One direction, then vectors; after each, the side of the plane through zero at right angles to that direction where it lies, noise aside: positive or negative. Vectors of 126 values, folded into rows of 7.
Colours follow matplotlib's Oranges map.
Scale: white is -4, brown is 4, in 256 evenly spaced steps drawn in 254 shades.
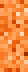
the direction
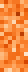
negative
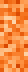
negative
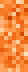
negative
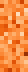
positive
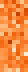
negative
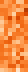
negative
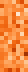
positive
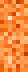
positive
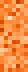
positive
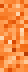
positive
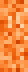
positive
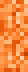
positive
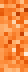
negative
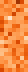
positive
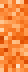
negative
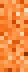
positive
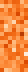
negative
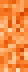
negative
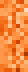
positive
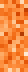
negative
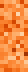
positive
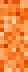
negative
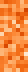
negative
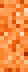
positive
